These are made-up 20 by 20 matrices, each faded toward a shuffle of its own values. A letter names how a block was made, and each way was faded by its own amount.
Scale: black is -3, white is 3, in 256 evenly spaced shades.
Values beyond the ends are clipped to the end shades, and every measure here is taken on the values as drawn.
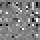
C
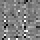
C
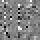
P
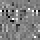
C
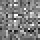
P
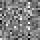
P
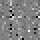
C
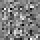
P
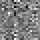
P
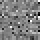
P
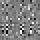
C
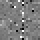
P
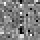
P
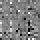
P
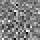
P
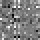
P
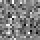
P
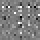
C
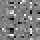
C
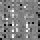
C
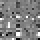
C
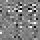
C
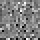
P
